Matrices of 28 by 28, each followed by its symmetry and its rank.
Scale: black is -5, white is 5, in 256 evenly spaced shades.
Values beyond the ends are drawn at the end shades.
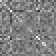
symmetric, rank five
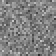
neither, full rank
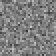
antisymmetric, full rank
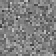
antisymmetric, full rank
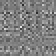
neither, rank five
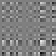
symmetric, rank one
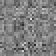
neither, rank five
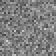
neither, full rank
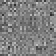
neither, rank five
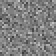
antisymmetric, full rank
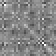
symmetric, rank five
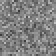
neither, full rank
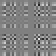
symmetric, rank one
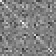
symmetric, rank five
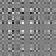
symmetric, rank one
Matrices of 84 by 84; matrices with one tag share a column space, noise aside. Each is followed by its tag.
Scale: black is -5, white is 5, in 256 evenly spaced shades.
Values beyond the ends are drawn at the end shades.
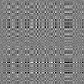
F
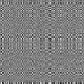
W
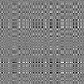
F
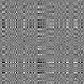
F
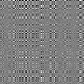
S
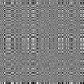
W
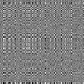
W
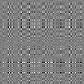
F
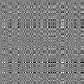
F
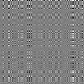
S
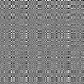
S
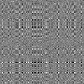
F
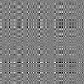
F
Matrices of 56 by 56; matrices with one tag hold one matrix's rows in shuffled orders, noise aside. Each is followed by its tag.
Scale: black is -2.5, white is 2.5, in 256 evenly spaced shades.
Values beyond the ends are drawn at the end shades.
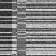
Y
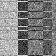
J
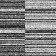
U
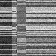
Y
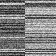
U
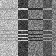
J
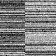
U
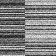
U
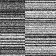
U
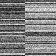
U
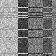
J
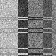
J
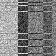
J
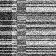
Y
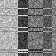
J
